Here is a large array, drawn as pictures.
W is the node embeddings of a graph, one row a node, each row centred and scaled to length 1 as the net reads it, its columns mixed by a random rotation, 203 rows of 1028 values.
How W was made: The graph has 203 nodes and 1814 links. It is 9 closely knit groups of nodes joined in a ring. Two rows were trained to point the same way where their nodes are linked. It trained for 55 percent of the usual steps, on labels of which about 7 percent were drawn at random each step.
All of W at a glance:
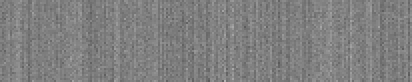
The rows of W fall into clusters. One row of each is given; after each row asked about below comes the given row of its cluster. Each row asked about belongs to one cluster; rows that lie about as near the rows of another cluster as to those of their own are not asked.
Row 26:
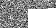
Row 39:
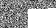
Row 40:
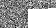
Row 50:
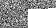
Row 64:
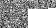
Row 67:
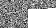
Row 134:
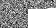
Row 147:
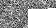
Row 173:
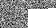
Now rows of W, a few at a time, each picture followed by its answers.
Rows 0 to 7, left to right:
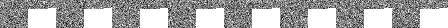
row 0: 40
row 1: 134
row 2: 26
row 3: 173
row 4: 64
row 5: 50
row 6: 147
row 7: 134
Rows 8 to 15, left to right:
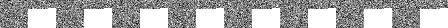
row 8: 39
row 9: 173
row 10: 67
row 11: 40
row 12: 147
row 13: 67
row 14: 39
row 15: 26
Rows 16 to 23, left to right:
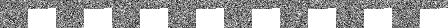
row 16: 40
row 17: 64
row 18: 147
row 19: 67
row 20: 26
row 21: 67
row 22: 173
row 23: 40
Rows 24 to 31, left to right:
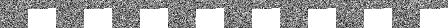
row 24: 173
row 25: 40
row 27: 50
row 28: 67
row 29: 67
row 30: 134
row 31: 173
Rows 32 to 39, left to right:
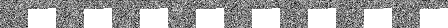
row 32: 173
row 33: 39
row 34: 39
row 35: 147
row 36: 26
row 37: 40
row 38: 134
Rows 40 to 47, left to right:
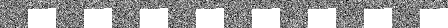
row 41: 134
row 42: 39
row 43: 39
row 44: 39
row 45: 39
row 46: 64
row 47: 26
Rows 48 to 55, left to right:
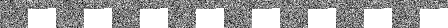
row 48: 64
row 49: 64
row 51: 39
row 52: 50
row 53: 147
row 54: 134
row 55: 39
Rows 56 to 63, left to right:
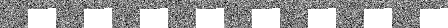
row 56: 147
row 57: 64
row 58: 26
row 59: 64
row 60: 26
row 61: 173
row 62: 40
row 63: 50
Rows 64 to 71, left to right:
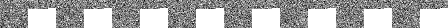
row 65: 26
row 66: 26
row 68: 26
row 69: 50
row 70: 26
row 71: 50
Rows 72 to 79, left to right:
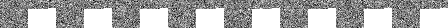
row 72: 40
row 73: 50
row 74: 147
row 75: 39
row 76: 134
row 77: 147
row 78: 64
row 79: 40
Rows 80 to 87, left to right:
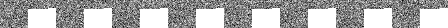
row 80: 147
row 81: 39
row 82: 173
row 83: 50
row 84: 173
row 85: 50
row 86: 173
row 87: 64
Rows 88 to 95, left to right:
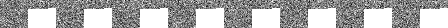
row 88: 40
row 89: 173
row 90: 173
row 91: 64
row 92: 147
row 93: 134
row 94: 40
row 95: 40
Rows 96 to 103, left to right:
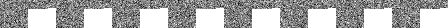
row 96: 50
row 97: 39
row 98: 64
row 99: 64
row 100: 40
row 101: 147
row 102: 64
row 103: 67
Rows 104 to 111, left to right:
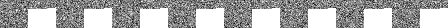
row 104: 134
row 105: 67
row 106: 67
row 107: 50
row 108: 134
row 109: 147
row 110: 39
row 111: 40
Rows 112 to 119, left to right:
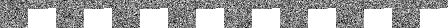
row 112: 64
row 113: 39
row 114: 173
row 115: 50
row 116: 147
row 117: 67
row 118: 50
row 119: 134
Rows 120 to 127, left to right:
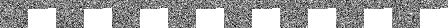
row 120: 147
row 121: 134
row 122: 50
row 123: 147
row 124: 173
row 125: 64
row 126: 64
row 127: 67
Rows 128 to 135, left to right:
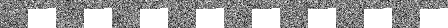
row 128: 134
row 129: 64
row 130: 50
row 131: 134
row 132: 147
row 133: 64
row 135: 39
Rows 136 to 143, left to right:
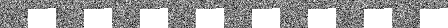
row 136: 50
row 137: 173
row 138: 147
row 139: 39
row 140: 67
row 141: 50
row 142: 173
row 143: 147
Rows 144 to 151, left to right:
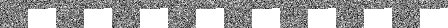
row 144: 50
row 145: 147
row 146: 64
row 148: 50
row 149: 26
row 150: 64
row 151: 64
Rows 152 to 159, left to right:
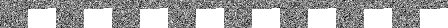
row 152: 50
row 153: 39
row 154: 134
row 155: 40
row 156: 147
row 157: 40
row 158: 39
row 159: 26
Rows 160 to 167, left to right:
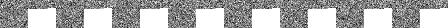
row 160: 26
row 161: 40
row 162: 40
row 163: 26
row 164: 50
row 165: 39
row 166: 147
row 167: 147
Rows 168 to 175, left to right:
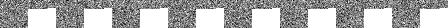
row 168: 26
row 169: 64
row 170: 173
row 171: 67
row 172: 173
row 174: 50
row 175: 64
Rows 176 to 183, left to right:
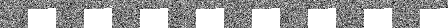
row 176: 147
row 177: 40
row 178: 173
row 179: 39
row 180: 134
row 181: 50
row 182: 173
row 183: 26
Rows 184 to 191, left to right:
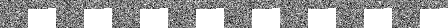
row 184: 67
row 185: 134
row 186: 67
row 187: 173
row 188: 50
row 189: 67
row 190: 40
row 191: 40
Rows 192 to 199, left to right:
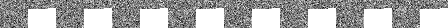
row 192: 50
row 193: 64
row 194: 26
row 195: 40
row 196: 50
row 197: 173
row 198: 50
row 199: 147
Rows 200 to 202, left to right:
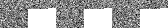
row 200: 173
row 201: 147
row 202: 173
